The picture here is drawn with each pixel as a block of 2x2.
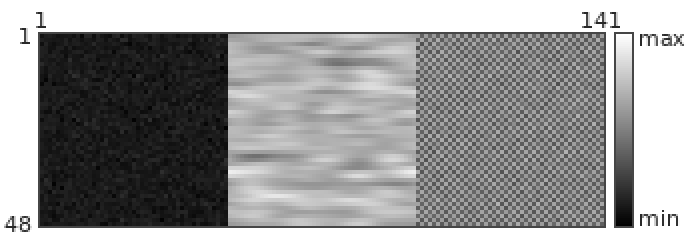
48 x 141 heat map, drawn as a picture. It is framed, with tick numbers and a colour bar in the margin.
It is made of 1 by 3 panels. Panel 1,1: very low, fine-grained, faint in contrast. Panel 1,2: high, streaked across. Panel 1,3: middling, checkered, strong in contrast.
